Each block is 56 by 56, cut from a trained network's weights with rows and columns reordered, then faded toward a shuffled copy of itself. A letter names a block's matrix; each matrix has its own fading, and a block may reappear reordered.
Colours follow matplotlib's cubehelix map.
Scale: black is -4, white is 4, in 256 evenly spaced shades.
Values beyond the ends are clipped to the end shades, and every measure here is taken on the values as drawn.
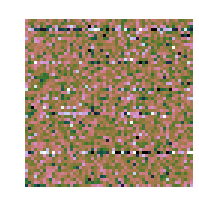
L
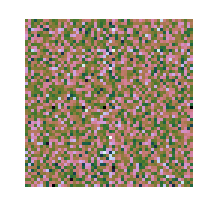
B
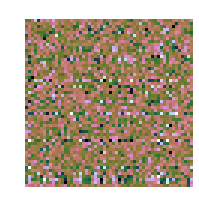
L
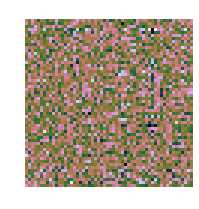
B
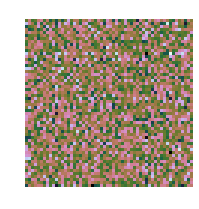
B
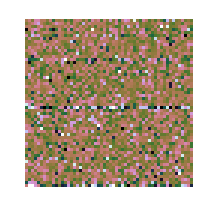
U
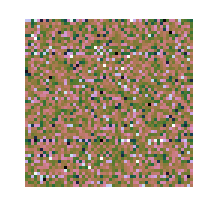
U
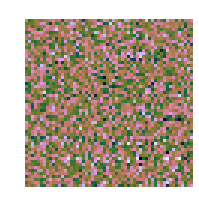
B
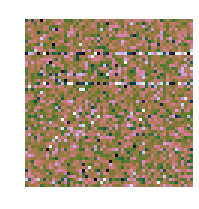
U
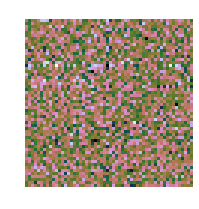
B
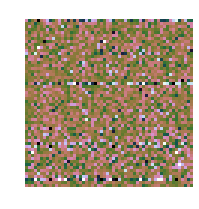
L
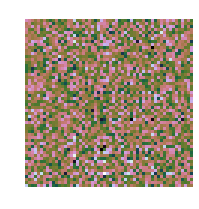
B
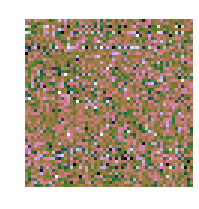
U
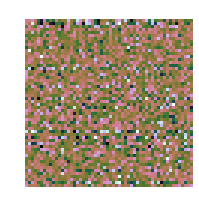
L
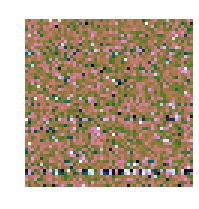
U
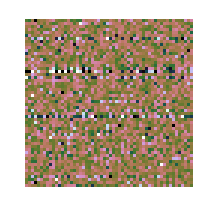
L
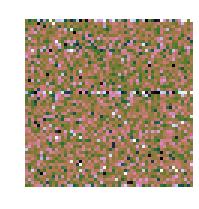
U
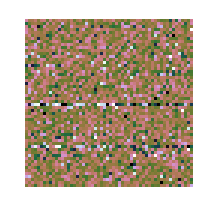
U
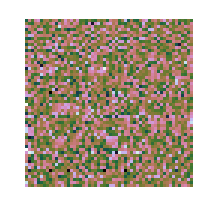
B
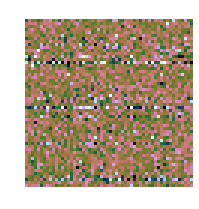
L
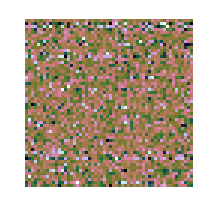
L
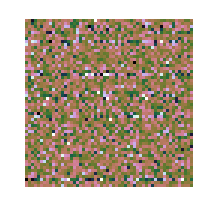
U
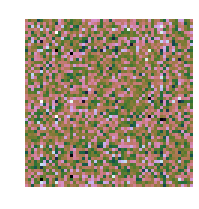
B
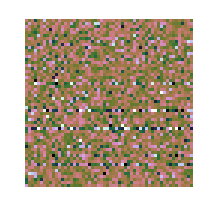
L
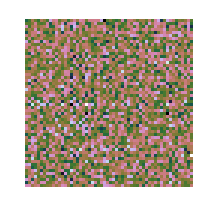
B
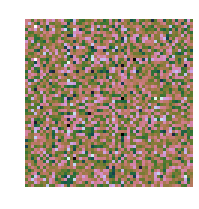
B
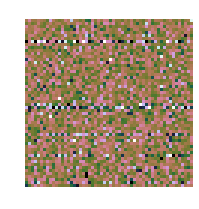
L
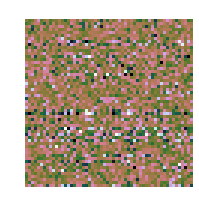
L
